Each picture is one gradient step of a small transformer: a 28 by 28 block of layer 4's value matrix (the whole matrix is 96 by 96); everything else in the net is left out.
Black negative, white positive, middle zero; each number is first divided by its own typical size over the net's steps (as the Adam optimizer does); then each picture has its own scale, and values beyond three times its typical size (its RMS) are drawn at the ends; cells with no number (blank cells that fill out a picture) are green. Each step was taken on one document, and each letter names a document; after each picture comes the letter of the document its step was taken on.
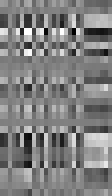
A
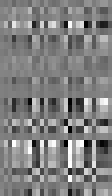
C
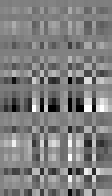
C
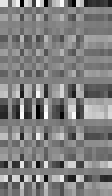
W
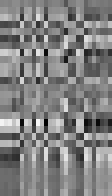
W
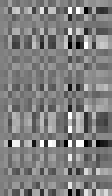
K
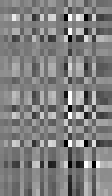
K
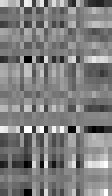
A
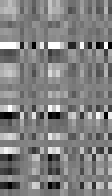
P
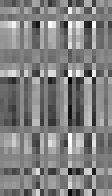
C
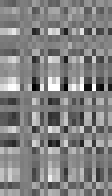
P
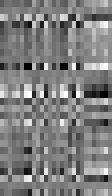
A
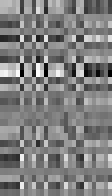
W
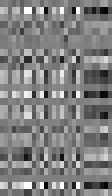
A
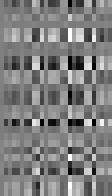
C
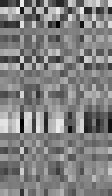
W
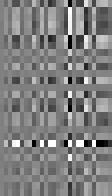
K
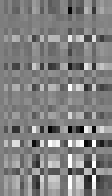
C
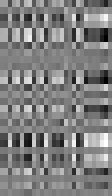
A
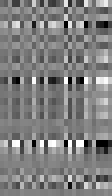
K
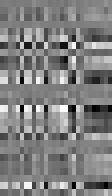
A
